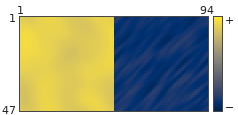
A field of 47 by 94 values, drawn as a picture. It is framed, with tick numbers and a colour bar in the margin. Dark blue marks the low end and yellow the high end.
It is made of 1 by 2 panels. Panel 1,1: very high, smooth, faint in contrast. Panel 1,2: very low, slanting up to the right, faint in contrast.
